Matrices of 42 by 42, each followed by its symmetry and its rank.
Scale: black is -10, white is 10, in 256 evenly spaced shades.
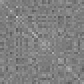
symmetric, rank five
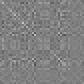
symmetric, rank five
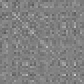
symmetric, rank five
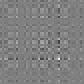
symmetric, rank two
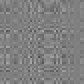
neither, rank two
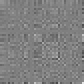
symmetric, rank three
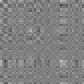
symmetric, rank three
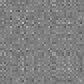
symmetric, rank three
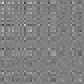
symmetric, rank three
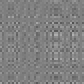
neither, rank two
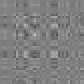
symmetric, rank two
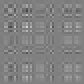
symmetric, rank two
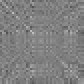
symmetric, rank five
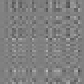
neither, rank two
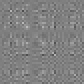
symmetric, rank three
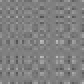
symmetric, rank two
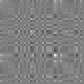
symmetric, rank two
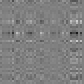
neither, rank two
